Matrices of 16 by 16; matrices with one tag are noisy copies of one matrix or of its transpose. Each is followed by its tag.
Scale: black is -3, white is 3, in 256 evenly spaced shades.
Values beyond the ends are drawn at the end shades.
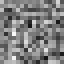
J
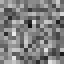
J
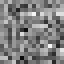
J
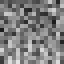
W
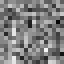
J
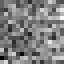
W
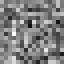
J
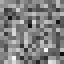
J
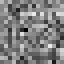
J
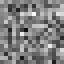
J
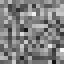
J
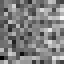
W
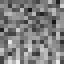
W
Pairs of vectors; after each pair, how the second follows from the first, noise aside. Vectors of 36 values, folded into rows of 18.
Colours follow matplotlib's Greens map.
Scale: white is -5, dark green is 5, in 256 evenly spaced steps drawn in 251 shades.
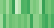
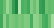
sign-scrambled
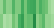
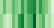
scaled up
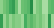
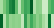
scaled up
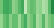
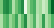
scaled up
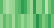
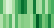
scaled up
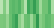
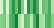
scaled up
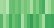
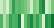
scaled up
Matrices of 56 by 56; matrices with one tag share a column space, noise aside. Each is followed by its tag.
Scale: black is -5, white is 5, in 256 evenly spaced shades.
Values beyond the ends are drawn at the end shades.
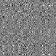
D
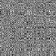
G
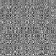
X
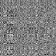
X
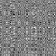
G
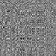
G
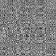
X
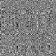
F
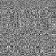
F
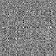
G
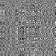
G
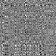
D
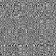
D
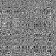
F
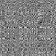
G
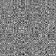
X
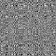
D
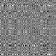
D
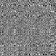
D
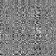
X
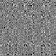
D
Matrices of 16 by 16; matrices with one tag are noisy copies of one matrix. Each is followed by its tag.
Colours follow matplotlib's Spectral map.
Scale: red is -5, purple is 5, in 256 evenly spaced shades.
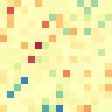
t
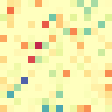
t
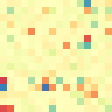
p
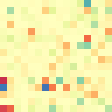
p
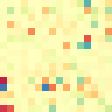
p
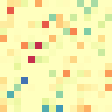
t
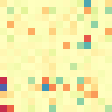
p
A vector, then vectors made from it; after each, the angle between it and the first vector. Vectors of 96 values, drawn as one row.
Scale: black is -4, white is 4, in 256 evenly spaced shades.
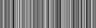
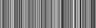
partly opposed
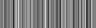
nearly parallel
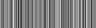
nearly opposite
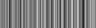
orthogonal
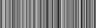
partly aligned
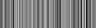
nearly parallel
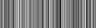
nearly parallel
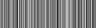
partly aligned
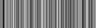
partly opposed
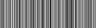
orthogonal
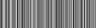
partly aligned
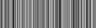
nearly parallel
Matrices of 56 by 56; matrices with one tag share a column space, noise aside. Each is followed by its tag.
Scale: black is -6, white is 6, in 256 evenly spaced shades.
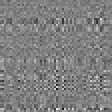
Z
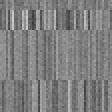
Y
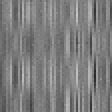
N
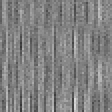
N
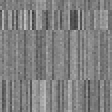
Y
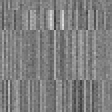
Y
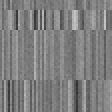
Y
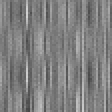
N
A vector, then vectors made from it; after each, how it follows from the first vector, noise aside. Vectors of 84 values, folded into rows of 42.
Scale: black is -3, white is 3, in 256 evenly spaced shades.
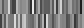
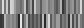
wrapped around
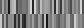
negated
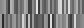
reversed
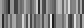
reversed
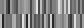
reversed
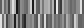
negated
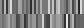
wrapped around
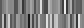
wrapped around
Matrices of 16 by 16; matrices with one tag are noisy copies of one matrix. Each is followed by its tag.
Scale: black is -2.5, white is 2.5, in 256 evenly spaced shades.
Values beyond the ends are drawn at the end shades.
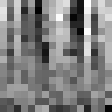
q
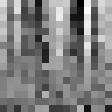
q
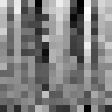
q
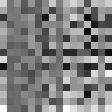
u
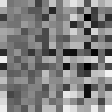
u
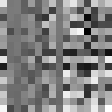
u
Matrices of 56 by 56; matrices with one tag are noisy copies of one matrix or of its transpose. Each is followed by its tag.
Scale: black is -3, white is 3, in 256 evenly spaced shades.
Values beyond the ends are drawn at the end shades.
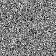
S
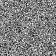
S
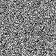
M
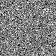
M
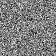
S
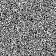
S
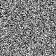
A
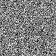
M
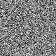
A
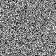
A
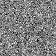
M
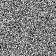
S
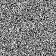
S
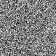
A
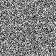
M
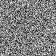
A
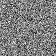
S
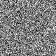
A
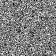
S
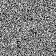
S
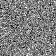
A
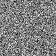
M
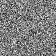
S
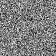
S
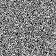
M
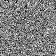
A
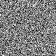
A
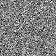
M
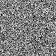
M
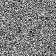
S
